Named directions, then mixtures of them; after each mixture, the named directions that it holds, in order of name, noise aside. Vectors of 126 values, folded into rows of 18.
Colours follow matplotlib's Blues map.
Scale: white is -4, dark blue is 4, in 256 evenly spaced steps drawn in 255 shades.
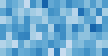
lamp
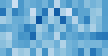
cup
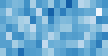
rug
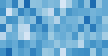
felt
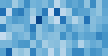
cup, felt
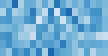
cup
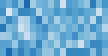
felt, rug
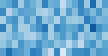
felt, lamp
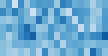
cup, felt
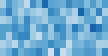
lamp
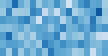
cup, rug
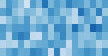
lamp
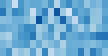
cup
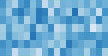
cup, lamp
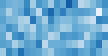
rug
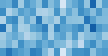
felt, lamp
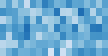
cup, lamp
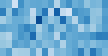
cup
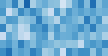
felt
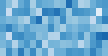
cup, rug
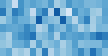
cup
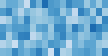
lamp
